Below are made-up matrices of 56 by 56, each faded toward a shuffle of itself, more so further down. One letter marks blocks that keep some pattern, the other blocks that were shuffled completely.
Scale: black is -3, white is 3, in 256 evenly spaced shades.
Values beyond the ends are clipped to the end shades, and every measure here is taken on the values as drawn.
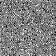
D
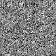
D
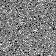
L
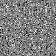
D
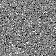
L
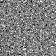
D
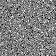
L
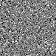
D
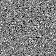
L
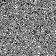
L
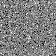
D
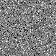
L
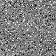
D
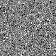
D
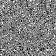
D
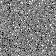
L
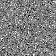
L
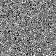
L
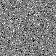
L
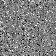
D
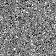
L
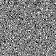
D
